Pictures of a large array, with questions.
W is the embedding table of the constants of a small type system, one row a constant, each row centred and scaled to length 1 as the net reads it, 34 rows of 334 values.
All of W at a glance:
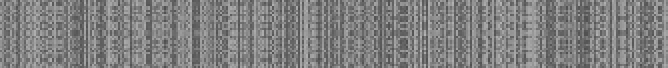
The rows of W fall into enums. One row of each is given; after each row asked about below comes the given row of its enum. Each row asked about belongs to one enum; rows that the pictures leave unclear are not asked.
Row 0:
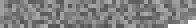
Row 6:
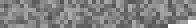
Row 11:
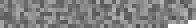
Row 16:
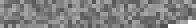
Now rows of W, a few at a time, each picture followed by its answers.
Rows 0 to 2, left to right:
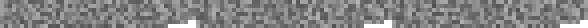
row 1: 11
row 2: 11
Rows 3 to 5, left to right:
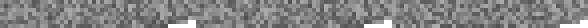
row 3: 6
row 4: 6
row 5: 0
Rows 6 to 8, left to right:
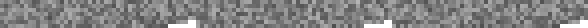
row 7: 11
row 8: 16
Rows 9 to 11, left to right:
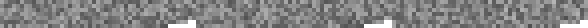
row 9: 16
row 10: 6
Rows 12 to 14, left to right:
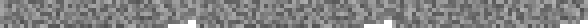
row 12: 0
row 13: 0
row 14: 11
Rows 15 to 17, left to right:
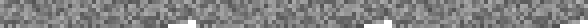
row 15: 16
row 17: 16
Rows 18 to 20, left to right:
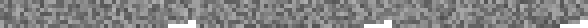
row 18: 11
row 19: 0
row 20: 6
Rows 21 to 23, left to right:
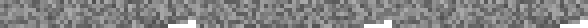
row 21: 6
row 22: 0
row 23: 6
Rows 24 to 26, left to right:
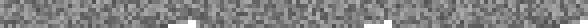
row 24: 16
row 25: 11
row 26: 6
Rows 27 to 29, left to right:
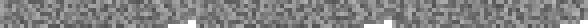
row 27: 0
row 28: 0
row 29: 11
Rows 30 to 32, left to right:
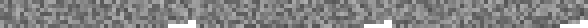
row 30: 11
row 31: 0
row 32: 16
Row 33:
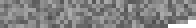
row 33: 6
